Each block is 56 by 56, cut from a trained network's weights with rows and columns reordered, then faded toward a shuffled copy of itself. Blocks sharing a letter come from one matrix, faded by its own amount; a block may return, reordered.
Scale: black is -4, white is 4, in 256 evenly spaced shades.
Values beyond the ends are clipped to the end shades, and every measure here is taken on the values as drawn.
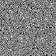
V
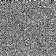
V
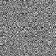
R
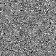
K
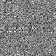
K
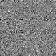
K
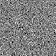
V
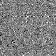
V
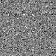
K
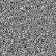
R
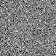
V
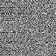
K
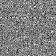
K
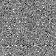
V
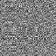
R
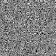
V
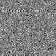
K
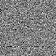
K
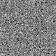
V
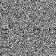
K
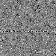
V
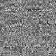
R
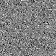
V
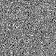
V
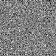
K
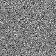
V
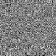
R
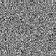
R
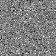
K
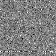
V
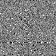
V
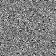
V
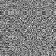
R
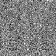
K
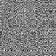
R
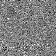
K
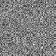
R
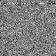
V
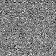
K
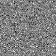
K
